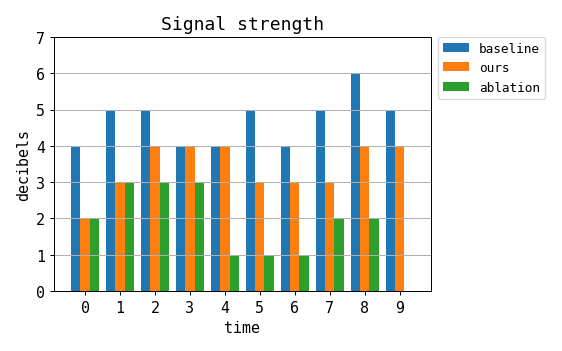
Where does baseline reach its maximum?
8
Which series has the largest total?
baseline
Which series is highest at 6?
baseline
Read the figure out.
Title: Signal strength
x-axis: time, ticks 0 1 2 3 4 5 6 7 8 9
y-axis: decibels, ticks 0 1 2 3 4 5 6 7
Legend: baseline, ours, ablation
Values:
baseline: 4 5 5 4 4 5 4 5 6 5
ours: 2 3 4 4 4 3 3 3 4 4
ablation: 2 3 3 3 1 1 1 2 2 0
